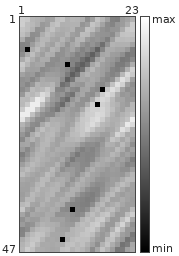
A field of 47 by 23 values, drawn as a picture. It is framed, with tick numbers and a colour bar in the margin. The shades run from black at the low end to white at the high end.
Lone odd cells: 6, each lower than its neighbours. Histogram: skewed, a long tail of low values. Grain: diagonal, up to the right. Mirror symmetry: none.
